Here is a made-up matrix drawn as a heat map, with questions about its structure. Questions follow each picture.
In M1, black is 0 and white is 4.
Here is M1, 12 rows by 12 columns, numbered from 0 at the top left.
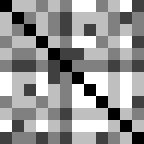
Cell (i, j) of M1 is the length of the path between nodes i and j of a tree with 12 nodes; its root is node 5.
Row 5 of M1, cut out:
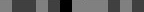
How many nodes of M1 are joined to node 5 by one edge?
5
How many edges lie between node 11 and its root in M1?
1
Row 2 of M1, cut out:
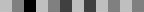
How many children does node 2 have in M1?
1
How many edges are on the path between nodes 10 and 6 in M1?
4
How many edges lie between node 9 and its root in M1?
1
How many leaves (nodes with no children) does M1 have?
7
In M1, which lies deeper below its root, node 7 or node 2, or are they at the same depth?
node 7
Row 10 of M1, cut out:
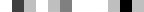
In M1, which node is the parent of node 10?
1
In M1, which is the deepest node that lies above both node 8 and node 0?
11
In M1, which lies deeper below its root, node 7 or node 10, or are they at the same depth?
the same depth
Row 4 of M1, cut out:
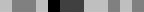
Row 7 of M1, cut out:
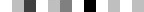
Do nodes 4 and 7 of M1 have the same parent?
no
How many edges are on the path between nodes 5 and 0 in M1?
2
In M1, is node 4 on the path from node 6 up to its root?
yes
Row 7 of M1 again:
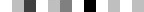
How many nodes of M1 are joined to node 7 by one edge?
1
